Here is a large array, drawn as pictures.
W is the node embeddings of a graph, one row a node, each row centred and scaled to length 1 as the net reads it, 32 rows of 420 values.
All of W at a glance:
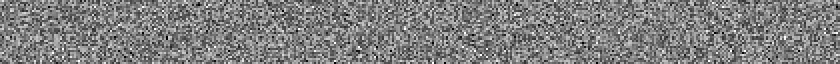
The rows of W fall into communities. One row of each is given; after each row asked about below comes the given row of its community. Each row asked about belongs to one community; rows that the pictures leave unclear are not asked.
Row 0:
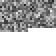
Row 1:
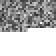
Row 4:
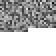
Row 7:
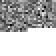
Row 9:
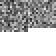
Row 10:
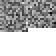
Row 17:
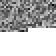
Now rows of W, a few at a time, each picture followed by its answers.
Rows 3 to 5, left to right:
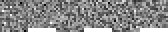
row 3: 9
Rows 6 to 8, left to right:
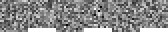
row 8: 9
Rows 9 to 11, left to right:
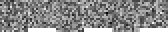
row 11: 1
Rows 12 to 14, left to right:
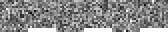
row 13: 7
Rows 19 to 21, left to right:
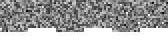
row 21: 10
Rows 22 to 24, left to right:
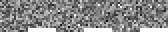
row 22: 17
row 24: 0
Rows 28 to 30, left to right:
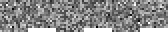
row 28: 0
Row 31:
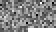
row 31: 4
